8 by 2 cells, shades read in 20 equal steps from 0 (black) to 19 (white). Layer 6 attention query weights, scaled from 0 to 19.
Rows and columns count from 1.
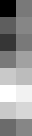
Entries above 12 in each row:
0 0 0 0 2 2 2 0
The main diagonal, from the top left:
0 10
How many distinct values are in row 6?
2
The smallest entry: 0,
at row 1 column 1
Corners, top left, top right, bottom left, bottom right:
0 9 8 10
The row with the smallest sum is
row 1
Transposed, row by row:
0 7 4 9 15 19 15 8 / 9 10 9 12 14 18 16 10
